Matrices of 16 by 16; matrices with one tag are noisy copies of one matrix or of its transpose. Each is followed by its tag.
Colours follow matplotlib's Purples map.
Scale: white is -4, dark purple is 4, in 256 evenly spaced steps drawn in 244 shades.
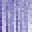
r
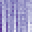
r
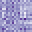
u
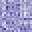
u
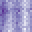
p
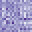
u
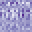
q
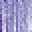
r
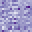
q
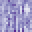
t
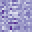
q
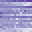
r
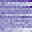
r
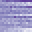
r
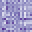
u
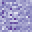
q
